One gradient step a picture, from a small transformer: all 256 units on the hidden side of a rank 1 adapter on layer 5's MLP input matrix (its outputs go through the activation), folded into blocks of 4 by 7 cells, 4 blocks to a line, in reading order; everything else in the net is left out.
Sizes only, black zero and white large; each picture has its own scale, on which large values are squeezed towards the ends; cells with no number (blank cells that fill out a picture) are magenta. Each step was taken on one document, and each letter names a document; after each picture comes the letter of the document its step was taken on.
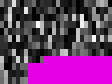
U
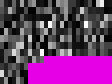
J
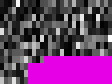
U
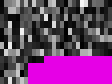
J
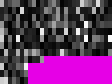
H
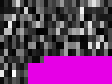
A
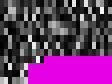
U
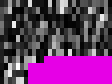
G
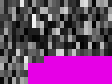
J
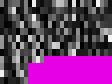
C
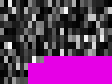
G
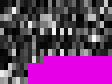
G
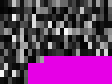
A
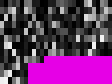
G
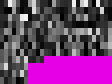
C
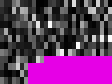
H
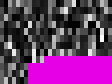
G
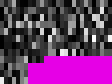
U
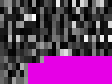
U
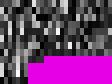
C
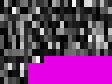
C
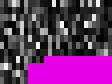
C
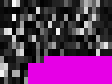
A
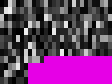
G
